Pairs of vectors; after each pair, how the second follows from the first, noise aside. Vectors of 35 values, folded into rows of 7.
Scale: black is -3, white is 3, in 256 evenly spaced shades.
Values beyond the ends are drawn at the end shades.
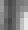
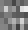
shuffled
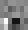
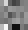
wrapped around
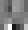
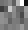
wrapped around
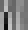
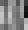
wrapped around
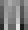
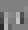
partly zeroed
